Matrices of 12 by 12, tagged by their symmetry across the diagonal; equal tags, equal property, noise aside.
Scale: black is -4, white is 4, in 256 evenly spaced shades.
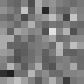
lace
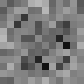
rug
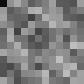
rug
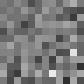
rug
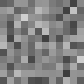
lace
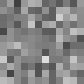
lace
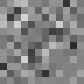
rug
